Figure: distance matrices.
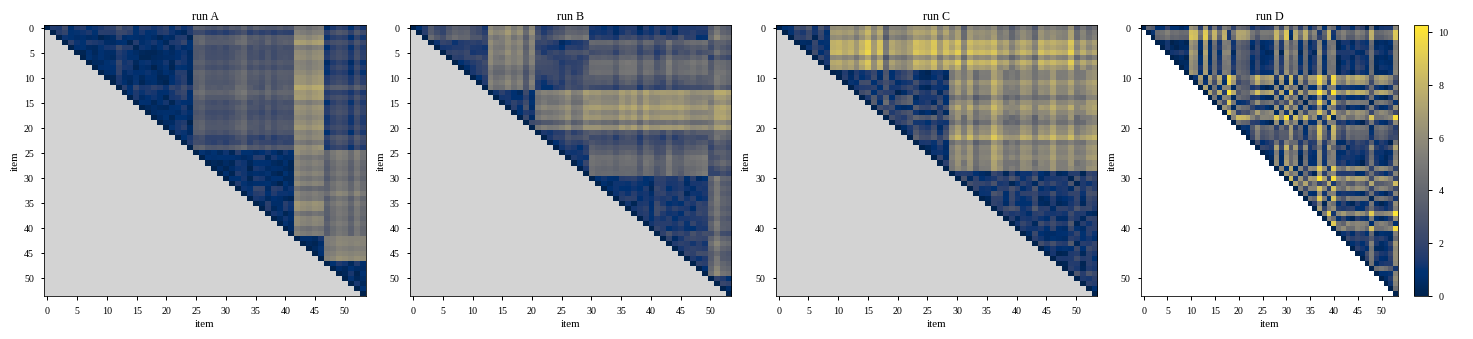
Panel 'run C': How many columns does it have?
54
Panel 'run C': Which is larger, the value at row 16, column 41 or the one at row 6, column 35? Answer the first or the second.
the first
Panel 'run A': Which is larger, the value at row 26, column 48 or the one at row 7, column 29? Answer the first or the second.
the first
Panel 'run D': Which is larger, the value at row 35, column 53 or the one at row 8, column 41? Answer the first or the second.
the first
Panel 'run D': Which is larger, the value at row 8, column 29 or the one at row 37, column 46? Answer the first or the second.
the second
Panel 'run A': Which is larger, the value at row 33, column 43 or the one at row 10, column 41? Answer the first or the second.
the first
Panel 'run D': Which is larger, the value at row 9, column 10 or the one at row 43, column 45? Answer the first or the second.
the first
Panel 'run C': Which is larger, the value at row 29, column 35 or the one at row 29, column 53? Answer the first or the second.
the second
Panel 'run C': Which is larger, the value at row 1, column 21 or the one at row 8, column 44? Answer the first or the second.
the second
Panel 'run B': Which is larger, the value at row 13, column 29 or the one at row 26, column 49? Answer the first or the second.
the first
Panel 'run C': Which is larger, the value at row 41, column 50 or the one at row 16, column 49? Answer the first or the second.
the second
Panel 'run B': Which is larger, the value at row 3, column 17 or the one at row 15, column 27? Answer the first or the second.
the first
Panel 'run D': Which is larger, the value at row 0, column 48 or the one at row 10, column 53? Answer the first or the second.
the first
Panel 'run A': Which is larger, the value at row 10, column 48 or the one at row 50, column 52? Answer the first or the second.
the first
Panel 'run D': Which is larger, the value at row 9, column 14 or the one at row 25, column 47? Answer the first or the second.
the second
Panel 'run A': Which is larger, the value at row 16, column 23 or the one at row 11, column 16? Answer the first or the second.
the first
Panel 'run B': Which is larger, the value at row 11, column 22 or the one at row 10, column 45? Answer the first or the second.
the second
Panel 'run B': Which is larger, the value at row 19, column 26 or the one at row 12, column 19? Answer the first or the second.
the first
